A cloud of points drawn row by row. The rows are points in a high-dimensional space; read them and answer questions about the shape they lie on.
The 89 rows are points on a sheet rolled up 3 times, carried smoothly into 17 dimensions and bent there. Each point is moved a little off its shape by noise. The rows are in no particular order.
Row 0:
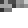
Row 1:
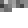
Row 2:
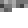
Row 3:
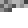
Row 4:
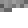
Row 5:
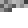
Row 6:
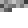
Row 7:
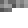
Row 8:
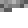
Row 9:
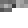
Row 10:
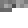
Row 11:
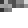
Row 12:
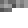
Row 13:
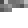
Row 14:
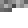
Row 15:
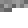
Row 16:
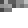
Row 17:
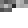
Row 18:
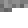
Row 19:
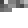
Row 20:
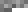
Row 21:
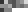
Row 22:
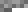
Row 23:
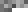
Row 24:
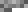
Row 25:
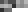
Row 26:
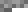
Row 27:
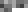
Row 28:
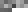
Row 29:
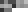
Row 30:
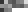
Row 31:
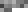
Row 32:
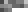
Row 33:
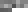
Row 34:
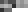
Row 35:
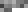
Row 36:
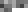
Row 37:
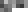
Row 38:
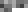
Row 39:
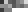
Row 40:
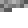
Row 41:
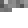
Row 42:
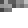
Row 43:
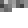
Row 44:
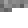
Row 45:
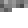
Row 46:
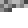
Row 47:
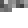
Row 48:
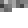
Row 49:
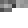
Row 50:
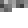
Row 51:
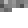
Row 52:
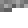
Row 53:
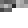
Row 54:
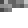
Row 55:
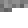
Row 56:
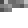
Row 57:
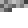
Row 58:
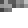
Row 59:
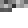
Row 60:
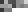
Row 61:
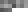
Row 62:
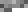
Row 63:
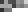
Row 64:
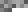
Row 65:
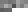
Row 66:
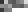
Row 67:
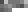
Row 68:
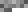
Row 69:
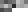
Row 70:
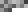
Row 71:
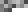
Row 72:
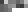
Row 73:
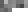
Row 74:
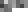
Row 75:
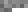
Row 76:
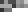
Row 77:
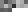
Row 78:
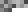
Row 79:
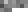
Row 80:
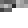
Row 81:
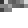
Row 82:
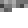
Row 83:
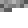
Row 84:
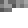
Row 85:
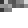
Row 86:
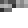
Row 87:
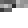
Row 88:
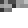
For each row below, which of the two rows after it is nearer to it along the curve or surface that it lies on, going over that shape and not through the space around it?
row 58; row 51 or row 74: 51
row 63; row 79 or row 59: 59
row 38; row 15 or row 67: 67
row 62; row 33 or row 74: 74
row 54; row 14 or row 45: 45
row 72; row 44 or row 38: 38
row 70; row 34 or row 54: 34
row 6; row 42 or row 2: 2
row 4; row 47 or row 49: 49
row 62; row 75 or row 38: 38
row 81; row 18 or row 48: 48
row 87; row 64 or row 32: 64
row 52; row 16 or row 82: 16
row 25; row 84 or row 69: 69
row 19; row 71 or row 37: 37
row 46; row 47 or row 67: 47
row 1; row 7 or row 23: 23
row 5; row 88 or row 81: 88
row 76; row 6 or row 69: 69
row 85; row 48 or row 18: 48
